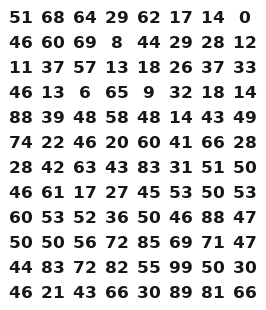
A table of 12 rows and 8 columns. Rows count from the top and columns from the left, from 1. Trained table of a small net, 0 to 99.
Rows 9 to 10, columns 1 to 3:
60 53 52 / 50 50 56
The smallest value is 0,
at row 1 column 8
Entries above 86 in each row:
0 0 0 0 1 0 0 0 1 0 1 1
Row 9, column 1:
60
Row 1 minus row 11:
7 -15 -8 -53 7 -82 -36 -30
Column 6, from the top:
17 29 26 32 14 41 31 53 46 69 99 89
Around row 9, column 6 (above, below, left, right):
53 69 50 88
